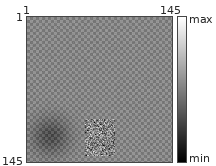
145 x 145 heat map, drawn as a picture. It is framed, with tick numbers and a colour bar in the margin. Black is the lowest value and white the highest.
A single dip lies in the bottom left. On average the colour sits 50% of the way up the scale. The bottom left is the ninth with the lowest average. Values change most from cell to cell in the bottom middle. In the bottom middle lies a patch that is rougher than the rest.
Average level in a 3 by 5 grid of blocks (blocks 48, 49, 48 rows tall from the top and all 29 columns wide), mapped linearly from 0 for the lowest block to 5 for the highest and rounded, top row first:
55555 | 55555 | 02555
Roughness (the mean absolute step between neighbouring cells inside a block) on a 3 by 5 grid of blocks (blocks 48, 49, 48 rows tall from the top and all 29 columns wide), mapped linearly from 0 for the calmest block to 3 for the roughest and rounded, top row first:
00000 / 00000 / 00300
